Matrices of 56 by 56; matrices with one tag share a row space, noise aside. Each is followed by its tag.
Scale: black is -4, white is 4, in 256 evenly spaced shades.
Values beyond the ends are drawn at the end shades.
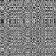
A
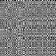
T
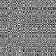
T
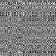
T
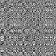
A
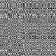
T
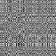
T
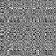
A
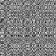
A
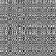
T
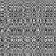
A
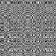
A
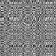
A
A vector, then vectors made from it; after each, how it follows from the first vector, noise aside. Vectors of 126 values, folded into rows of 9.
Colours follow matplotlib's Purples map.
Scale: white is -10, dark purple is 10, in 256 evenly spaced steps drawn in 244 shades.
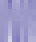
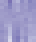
copied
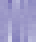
copied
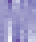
scaled up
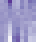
scaled up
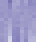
copied
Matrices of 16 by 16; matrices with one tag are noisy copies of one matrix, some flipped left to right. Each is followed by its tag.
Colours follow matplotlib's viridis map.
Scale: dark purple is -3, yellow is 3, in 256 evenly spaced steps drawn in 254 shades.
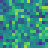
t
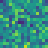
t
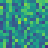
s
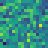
t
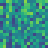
s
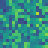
t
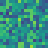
t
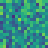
s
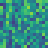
s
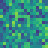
t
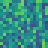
s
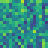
s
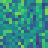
s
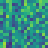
s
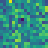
t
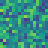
t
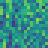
s
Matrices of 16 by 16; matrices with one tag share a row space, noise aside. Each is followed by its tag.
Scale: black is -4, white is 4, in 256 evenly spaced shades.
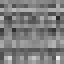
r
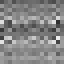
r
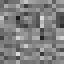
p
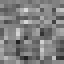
p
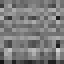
r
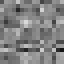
p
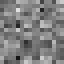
p
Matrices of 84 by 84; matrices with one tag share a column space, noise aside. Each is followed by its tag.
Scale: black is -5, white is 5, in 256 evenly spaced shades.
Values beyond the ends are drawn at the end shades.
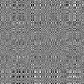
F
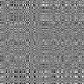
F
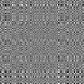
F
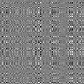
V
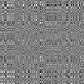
F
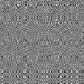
F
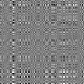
F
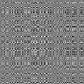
V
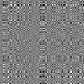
F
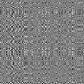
V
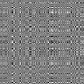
V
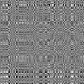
F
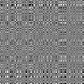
F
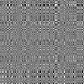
F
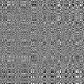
F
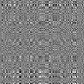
F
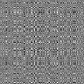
V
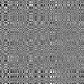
F
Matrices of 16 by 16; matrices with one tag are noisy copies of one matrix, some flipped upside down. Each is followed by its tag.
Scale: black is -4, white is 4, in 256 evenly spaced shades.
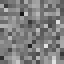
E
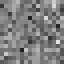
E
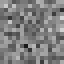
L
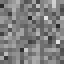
E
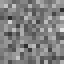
L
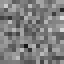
L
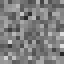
L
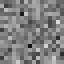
E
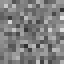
L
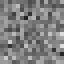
L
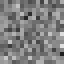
L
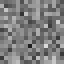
E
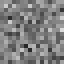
L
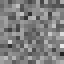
L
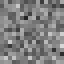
L
